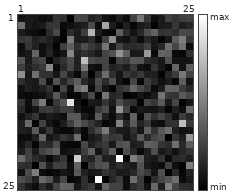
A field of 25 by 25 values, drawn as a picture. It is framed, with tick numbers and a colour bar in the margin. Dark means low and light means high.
Mirror symmetry: none. Seam: none. Histogram: skewed, a long tail of high values. Stripes: none. Average level on the scale: 20%. Slope: none. Grain: fine.
